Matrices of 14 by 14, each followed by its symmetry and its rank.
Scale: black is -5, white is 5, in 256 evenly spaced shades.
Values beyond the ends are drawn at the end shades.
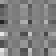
neither, rank one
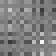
symmetric, rank two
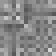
symmetric, rank three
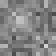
symmetric, rank three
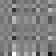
neither, rank one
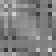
symmetric, rank two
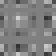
symmetric, rank one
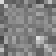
symmetric, rank three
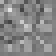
symmetric, rank three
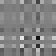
neither, rank one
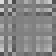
symmetric, rank one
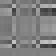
neither, rank one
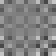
symmetric, rank one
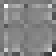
symmetric, rank two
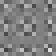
symmetric, rank two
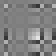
symmetric, rank one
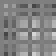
symmetric, rank one
